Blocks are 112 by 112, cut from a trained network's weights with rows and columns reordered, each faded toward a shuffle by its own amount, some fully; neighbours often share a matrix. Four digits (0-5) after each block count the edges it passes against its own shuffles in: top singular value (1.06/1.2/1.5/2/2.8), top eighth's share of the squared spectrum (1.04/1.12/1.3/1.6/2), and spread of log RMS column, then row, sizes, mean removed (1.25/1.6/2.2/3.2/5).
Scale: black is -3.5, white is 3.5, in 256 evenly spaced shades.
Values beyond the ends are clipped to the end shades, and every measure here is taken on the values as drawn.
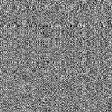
4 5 2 3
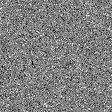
0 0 0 0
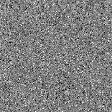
2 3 1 1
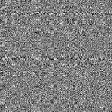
4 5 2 3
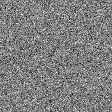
0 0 0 0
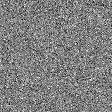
0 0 0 0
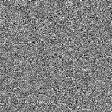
3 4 1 2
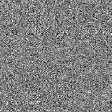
3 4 3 2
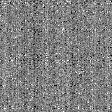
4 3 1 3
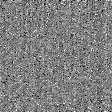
2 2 0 1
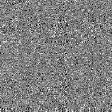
3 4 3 3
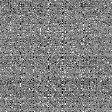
3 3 3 0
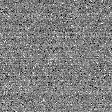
3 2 1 0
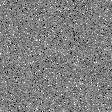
0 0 0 0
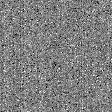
2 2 0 1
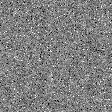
0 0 0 0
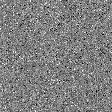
1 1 0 0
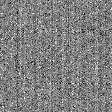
3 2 0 2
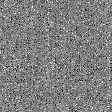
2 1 0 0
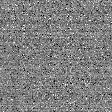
3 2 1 0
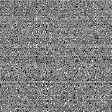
3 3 3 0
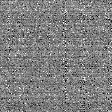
3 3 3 0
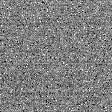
2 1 1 0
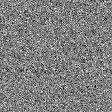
2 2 1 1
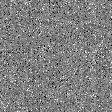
2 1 0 1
